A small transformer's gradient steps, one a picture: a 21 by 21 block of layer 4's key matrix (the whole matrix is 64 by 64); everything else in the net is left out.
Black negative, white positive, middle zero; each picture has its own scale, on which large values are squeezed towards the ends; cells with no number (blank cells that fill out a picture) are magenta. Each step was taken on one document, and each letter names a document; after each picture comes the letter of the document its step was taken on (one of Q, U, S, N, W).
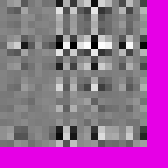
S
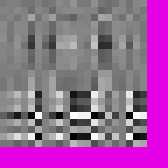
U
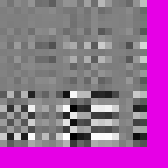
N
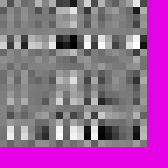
S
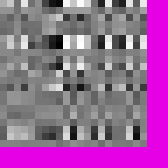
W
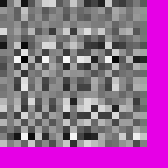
N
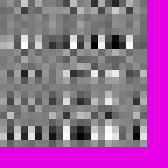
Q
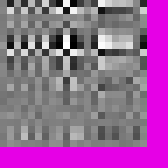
S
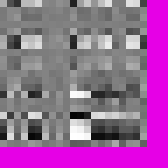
W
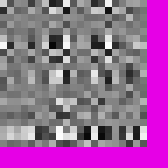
S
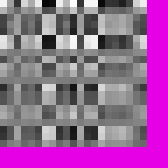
W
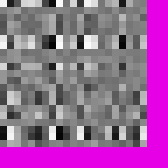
W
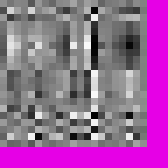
U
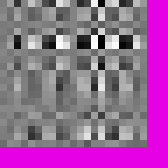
W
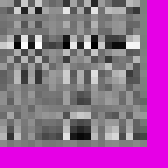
Q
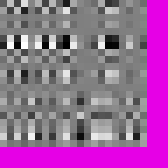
Q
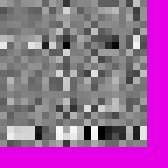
S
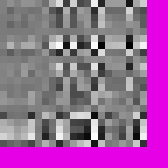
S
